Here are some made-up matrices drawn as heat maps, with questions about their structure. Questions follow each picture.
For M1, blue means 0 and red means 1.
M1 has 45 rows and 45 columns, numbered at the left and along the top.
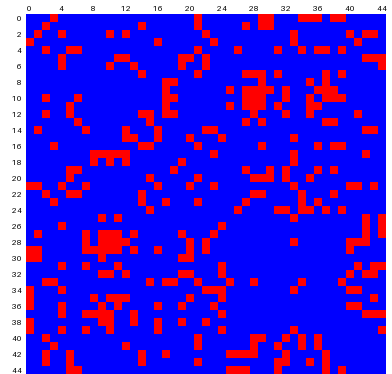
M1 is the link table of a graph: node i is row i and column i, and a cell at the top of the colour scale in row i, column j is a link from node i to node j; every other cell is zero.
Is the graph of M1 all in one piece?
yes
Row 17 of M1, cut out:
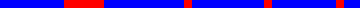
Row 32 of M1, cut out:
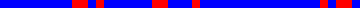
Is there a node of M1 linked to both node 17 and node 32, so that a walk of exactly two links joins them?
yes
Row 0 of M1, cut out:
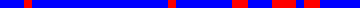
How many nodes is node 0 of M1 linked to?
9
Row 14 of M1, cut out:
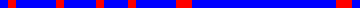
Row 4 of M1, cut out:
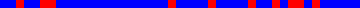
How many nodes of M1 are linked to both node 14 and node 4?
0
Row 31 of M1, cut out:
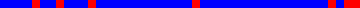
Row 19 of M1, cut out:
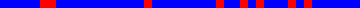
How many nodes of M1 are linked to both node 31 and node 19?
0
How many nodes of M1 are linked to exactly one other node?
0
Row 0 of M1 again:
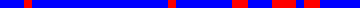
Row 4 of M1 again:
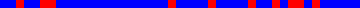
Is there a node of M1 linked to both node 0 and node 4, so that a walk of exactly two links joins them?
yes
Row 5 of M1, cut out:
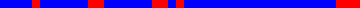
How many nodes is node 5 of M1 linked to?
9
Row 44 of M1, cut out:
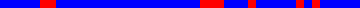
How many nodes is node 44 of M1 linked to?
8
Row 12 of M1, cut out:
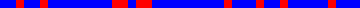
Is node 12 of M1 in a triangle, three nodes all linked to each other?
yes
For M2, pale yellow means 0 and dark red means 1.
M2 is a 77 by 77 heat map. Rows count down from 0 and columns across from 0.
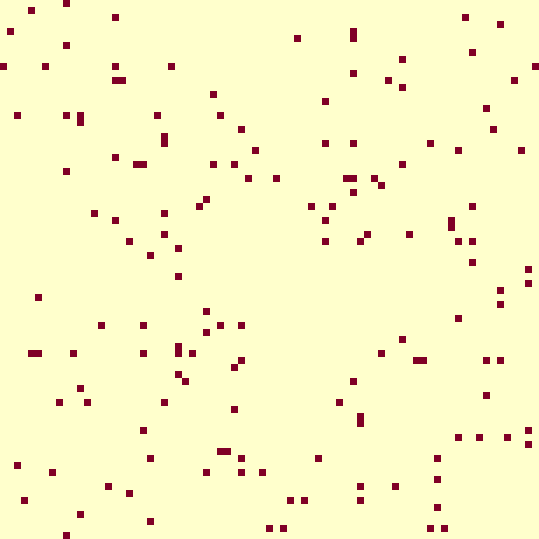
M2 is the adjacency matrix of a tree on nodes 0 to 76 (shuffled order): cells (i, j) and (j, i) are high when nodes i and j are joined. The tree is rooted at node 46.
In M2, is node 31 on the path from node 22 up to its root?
yes
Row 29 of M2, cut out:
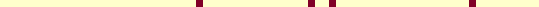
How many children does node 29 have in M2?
3
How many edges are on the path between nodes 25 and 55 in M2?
7
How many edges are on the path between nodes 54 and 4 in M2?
2
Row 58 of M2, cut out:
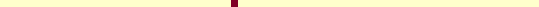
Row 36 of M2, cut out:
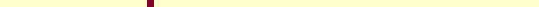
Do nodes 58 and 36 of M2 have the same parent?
no
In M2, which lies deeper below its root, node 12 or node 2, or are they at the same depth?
node 12
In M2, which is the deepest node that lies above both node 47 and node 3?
34
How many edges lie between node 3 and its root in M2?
4
